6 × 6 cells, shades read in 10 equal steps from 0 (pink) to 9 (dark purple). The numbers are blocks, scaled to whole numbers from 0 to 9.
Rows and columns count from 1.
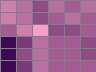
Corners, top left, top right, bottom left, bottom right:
2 3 9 4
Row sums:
20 21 20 31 30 30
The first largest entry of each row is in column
3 3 4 1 1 1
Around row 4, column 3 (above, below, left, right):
0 3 6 4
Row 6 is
9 6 3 4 4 4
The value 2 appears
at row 1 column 1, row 2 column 1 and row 3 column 2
